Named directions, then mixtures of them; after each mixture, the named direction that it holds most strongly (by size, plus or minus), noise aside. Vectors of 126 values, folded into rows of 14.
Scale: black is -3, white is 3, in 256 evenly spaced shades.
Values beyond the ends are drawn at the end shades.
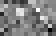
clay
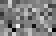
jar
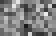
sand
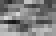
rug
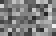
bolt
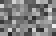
bolt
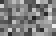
bolt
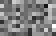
bolt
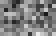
sand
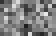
sand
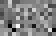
jar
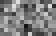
sand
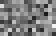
bolt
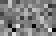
jar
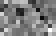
clay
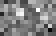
clay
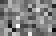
jar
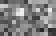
clay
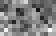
clay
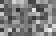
bolt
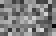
bolt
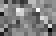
clay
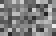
bolt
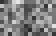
sand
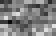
rug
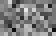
jar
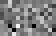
jar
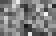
sand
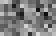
sand
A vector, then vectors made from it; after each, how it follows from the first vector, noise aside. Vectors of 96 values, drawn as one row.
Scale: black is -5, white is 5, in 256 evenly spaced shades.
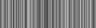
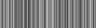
sign-scrambled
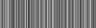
sign-scrambled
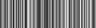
scaled up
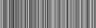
sign-scrambled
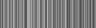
sign-scrambled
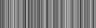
sign-scrambled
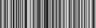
scaled up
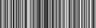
scaled up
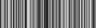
scaled up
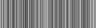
sign-scrambled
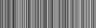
sign-scrambled
